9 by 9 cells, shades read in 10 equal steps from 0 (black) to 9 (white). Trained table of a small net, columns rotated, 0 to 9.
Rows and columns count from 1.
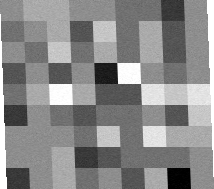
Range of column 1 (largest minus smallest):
3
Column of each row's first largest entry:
2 5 3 6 3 9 7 3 3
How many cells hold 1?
1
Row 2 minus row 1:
-1 -1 0 -2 2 0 2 1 0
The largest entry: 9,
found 2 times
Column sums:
35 46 52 36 41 39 52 32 51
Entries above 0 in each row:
9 9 9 9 9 9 9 9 8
